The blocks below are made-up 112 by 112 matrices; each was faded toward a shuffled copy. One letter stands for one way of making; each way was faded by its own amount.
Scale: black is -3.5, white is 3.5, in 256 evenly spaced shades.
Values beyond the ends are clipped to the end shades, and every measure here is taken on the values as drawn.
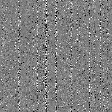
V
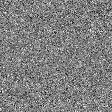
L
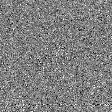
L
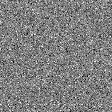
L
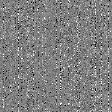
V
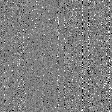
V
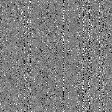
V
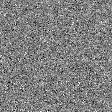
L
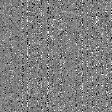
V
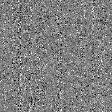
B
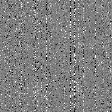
V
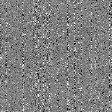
V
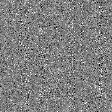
B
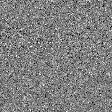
L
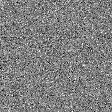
L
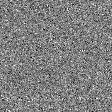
L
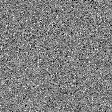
L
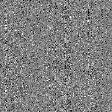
B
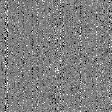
V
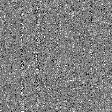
B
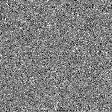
L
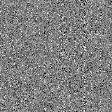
B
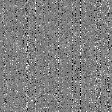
V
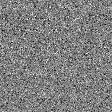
L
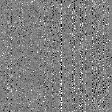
V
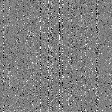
V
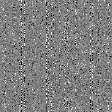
V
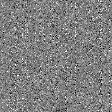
B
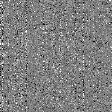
B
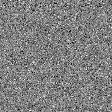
L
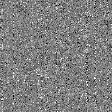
B
